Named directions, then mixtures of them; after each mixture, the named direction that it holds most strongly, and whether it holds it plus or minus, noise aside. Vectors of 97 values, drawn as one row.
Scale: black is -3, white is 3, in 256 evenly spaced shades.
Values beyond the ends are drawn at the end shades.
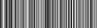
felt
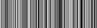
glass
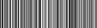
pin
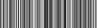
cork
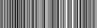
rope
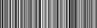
pin, plus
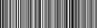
pin, plus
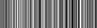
rope, minus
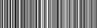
pin, plus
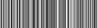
pin, minus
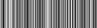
felt, minus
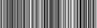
rope, plus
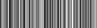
cork, plus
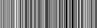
rope, minus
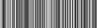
felt, minus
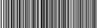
pin, minus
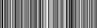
pin, plus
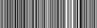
rope, plus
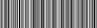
cork, minus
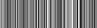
glass, plus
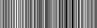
rope, minus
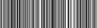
pin, minus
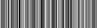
cork, minus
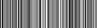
pin, plus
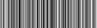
pin, minus
